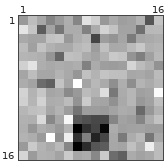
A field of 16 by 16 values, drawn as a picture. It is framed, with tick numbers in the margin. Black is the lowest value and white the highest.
No row or column stands out. The bottom middle is the ninth with the lowest average. An odd patch, lower than its surroundings, sits in the bottom middle. The bottom middle is the roughest part. Most values sit high, with a long tail of low ones.
